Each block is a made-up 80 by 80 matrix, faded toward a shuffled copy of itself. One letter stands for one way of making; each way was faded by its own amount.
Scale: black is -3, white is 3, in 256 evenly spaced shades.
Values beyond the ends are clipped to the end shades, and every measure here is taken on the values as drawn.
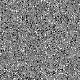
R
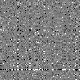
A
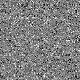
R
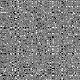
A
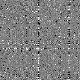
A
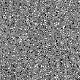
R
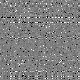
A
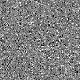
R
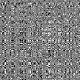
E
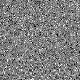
R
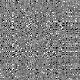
A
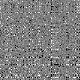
A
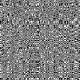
E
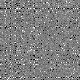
A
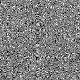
R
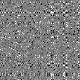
A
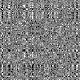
E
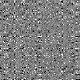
A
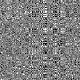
E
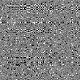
A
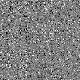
R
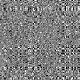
E
